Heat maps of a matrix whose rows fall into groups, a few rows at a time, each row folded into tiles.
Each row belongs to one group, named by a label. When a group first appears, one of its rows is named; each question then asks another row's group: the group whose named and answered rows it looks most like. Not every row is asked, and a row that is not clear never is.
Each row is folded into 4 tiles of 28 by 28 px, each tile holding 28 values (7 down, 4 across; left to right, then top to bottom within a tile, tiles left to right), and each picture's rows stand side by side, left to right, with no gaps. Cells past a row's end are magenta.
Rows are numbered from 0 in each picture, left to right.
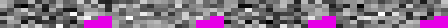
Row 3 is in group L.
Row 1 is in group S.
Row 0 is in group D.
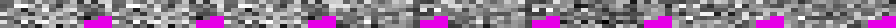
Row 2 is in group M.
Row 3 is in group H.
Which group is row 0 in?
M
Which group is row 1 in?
M
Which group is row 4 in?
H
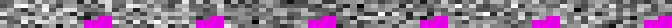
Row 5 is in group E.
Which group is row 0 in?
M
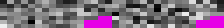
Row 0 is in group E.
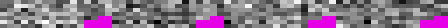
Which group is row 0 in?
M
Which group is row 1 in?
D
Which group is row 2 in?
H
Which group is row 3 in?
E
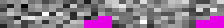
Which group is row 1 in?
H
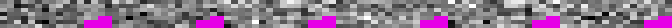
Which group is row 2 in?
H
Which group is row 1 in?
L
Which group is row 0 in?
D
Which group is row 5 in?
S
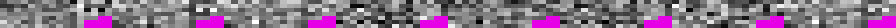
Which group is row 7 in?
H
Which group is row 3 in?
D
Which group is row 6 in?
E
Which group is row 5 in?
D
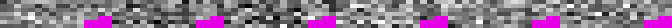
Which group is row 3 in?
M
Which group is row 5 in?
S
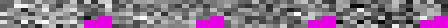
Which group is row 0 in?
M
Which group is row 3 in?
D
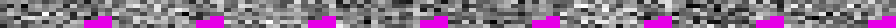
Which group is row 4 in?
D
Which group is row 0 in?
L
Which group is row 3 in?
E
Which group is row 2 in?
M
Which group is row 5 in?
M
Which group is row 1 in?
M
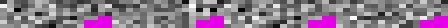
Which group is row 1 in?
E
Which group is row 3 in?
S
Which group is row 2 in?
E
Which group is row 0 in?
E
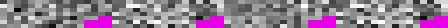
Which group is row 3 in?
M
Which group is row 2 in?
E
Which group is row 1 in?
M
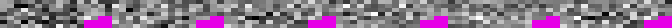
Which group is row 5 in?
S
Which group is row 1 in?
E
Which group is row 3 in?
S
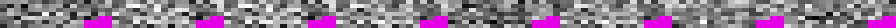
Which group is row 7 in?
S
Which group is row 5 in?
M
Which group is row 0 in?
L
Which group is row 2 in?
M
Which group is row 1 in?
M
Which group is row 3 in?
M
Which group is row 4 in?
D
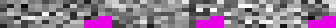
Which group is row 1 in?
H
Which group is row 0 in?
L
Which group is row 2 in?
M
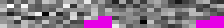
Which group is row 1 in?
E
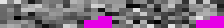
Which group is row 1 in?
D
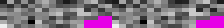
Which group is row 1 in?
E
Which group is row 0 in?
E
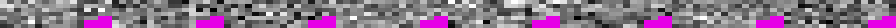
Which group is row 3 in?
S
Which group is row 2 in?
L
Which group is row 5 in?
L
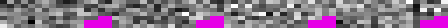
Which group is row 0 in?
E
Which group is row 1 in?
D
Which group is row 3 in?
H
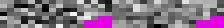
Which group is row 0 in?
D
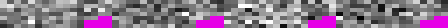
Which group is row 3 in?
D
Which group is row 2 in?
M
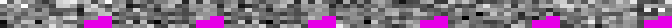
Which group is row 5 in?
H
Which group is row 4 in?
L
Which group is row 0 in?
H
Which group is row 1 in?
D
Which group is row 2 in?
D
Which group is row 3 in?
E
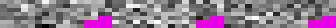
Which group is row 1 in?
M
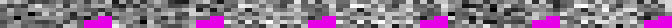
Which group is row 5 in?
M
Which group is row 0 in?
L
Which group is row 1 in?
E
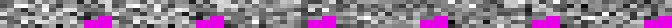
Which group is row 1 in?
M
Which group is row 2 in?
H
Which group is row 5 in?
L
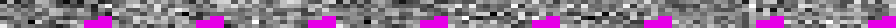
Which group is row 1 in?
M
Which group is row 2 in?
H
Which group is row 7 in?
M
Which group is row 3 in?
E
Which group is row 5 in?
S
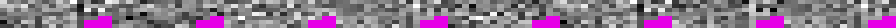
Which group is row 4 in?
L
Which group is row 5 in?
H
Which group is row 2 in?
S
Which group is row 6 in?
E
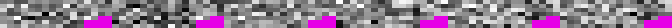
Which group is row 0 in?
S
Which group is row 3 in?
H
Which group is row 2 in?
S
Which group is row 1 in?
D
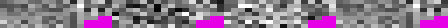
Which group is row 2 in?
M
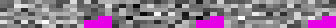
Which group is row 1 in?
L
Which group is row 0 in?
M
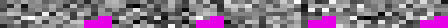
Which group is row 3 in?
S
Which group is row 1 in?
D
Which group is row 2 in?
H
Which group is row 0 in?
L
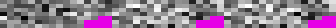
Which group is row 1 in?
M
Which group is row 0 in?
D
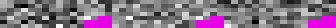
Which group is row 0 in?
D
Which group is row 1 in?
S
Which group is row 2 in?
E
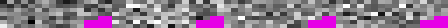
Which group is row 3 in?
S
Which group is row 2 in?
S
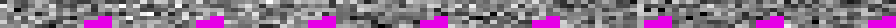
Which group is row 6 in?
L
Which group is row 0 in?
E
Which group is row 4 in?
S
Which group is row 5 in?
E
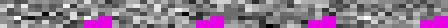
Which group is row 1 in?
M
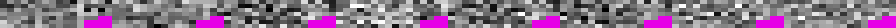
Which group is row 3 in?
M
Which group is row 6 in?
S
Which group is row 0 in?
E
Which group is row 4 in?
D
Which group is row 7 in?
S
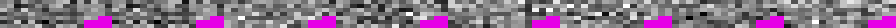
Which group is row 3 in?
D
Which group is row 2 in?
S
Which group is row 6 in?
L
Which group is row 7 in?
H
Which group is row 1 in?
D
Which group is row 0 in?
D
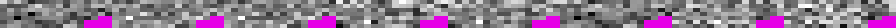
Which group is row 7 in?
M
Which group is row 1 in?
S
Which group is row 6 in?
M
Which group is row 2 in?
S
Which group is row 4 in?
H
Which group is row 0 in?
L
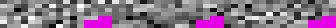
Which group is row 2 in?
L
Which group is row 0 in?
E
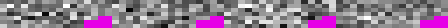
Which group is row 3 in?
L
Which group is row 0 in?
S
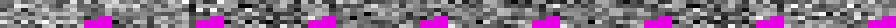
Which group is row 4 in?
E
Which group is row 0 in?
M
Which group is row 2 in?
D
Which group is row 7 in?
S
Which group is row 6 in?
D
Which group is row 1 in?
H
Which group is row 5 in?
E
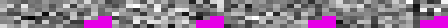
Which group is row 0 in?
S
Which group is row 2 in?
L
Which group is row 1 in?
M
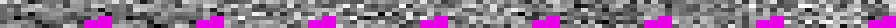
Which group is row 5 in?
D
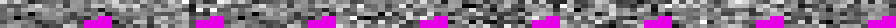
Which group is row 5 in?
E
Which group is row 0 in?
L
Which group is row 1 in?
H
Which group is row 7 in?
D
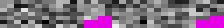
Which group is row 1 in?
E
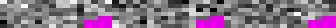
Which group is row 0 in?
H
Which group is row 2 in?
D
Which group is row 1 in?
E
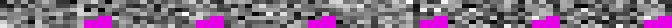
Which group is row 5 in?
D
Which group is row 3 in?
H
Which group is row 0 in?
E
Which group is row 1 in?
D
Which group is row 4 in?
D
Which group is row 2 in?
L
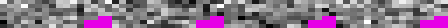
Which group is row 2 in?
L
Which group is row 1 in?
E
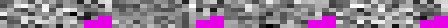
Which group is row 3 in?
M
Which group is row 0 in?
M
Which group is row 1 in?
E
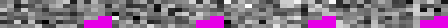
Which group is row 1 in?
D
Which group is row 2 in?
H
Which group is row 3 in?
E
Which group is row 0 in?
D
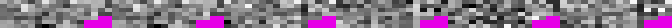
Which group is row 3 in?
E
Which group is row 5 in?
H
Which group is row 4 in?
D
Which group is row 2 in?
H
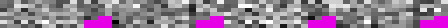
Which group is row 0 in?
M
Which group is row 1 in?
H
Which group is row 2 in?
M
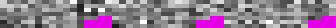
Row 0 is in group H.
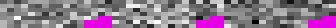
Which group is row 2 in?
E
